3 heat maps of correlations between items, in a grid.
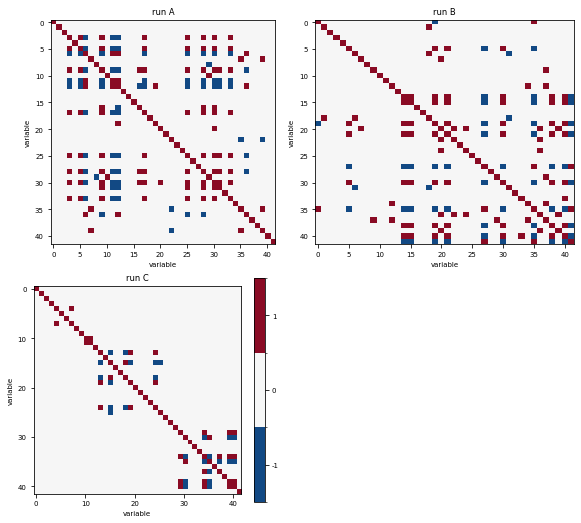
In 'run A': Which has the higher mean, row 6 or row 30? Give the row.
30
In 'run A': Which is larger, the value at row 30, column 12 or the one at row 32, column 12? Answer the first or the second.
the second
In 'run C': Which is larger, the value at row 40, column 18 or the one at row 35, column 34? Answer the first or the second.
the first
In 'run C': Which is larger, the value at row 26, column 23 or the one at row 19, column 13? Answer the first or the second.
the second
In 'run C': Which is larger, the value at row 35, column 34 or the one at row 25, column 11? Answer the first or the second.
the second
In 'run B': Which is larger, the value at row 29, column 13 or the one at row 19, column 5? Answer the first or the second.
the second
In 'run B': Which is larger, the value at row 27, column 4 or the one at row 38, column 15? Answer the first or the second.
the second
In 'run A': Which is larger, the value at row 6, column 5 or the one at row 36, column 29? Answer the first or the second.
the second
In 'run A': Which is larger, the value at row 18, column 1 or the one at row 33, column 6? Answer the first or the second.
the first
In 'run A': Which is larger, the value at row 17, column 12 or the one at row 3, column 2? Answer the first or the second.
the second
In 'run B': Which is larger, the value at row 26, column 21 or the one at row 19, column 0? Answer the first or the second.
the first
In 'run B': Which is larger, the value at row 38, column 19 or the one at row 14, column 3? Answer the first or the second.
the first
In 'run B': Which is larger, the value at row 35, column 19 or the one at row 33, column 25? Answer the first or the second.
the second
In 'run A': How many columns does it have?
42
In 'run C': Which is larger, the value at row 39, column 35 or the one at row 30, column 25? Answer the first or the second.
the second
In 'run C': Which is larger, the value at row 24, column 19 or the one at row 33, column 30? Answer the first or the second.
the first
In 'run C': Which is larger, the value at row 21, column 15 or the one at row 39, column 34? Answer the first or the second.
the second
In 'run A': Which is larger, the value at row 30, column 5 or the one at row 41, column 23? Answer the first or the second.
the first
